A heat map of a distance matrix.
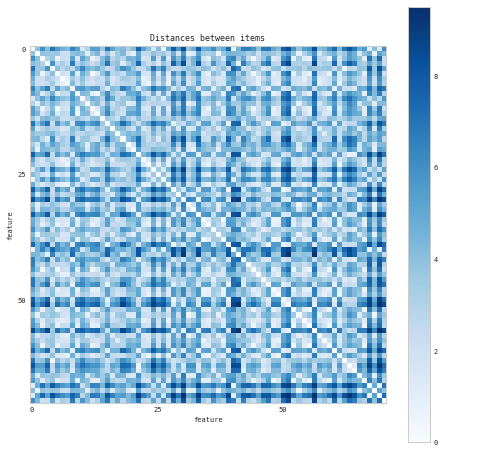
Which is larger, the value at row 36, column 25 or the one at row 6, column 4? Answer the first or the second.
the first
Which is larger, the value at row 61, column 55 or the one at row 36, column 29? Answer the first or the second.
the second
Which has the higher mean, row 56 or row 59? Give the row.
56
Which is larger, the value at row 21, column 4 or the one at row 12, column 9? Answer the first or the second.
the first
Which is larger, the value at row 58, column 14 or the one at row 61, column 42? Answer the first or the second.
the second
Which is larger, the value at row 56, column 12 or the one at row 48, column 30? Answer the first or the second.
the first
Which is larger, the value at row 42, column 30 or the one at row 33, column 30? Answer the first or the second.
the first
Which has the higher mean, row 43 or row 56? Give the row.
56
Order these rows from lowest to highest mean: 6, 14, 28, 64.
6, 14, 64, 28
